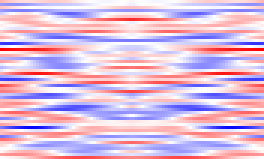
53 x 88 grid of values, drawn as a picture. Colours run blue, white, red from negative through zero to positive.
Mirror symmetry: left to right. Average level on the scale: 50%. Slope: none. Grain: streaks across.
